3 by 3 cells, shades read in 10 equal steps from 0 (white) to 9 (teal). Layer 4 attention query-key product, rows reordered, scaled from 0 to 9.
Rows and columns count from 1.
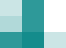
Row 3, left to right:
8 9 2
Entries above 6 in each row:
1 1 2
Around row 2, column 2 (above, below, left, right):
8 9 3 0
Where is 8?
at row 1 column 2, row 2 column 2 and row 3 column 1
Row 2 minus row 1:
1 0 0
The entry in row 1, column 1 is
2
